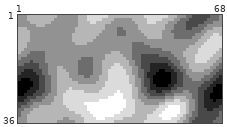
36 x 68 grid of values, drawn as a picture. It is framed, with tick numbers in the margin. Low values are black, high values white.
Ninth with the highest average: bottom middle. Average level on the scale: 60%. Calmest part: top left. Slope: none. Stripes: none.
